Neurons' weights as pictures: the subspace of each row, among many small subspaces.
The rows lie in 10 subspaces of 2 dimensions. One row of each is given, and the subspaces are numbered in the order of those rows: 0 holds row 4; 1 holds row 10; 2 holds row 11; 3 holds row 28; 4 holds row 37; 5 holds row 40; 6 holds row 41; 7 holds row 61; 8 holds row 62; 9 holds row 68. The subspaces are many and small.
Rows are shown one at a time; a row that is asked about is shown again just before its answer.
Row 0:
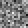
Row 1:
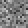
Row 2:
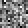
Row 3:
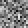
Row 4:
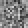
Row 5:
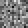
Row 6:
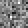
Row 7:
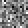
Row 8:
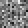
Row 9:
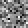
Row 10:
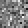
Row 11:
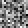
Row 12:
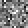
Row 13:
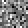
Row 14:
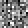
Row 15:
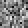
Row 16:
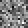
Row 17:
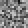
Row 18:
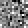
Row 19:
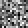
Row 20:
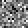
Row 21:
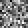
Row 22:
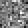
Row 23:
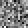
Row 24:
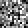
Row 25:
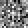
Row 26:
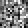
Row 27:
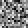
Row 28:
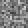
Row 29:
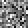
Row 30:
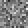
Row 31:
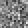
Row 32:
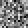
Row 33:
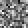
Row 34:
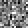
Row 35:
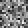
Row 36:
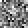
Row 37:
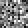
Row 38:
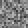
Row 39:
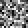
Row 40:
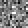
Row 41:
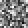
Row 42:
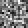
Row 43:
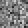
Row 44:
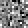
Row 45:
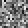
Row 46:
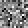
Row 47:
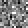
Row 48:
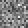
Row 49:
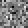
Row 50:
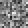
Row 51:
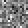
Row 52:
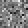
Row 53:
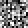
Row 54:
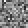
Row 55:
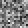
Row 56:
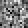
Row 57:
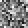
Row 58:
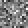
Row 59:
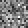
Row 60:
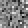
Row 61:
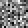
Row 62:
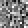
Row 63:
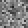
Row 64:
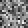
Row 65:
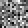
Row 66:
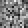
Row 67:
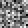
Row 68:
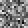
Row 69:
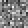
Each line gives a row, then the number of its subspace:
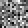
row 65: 7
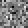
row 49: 4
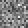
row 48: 9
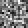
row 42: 3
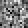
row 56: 0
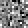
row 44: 1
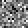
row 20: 6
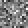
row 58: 8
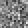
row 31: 8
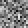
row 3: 8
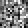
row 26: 0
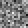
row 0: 2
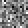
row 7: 2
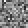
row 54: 3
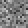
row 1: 0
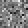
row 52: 1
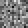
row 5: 4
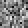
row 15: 0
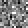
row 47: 5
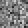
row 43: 8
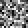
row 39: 6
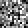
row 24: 8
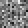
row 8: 7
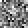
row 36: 6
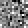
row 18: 1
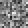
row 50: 5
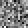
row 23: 4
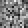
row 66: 0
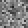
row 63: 6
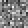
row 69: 7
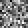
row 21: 9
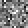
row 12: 4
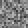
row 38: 3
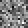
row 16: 9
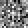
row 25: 4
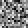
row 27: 3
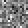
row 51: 2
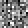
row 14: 7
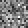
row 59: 9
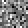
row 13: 5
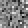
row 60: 1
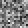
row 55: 2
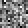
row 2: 2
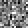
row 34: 5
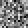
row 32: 4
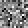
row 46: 1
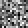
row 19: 7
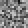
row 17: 3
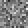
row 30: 8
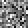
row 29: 5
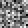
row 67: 2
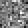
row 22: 1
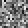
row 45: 3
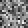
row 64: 9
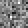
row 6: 5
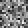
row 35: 9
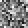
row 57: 6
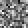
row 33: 6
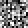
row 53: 7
